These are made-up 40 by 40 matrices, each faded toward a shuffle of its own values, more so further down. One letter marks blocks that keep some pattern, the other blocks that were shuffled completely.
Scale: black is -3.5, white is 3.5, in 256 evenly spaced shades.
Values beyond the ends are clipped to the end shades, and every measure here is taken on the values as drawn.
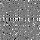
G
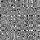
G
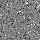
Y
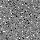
Y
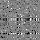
G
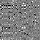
G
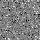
Y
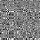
G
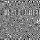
G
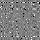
G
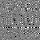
G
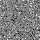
Y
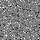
Y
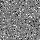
Y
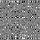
G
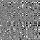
G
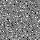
Y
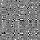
G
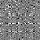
G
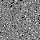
Y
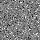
Y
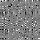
G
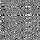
G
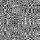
G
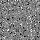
Y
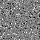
Y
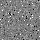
Y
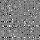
G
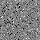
Y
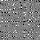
G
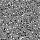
Y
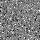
Y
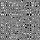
G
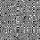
G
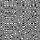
G
